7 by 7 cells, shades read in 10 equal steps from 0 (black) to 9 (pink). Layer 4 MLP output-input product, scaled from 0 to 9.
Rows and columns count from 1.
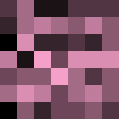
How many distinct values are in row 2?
4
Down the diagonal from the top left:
3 6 2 4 6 7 3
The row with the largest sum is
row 4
